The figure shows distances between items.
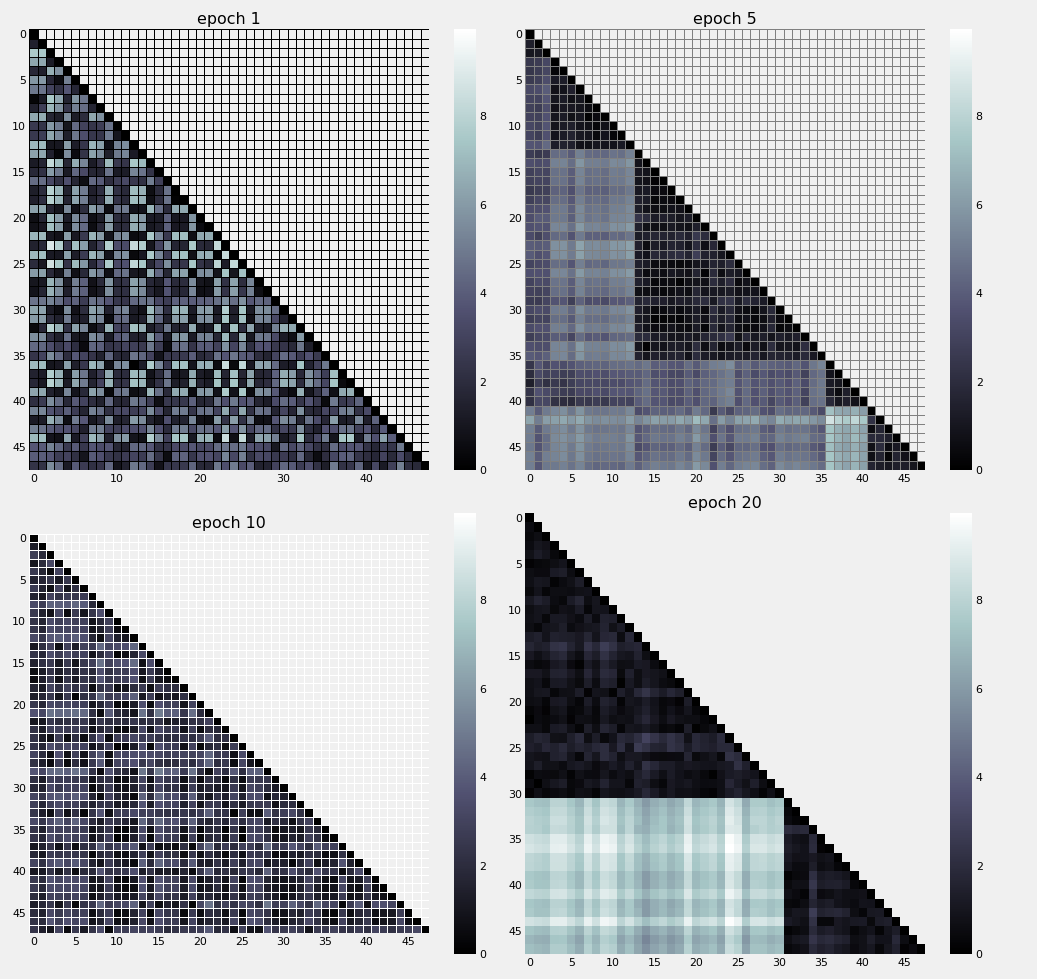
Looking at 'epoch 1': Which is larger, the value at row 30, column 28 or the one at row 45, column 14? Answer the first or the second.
the first
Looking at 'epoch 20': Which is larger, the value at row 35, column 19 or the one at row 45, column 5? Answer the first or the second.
the first
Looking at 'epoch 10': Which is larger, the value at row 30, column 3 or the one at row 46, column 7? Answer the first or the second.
the first
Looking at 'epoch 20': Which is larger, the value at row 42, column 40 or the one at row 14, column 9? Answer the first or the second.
the second
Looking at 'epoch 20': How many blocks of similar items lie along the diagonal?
2
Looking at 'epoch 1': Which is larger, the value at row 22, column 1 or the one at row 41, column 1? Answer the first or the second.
the first
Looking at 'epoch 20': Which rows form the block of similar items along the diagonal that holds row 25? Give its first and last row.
0 to 30
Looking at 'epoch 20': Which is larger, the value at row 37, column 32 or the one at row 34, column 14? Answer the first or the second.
the second
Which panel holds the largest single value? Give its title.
epoch 20
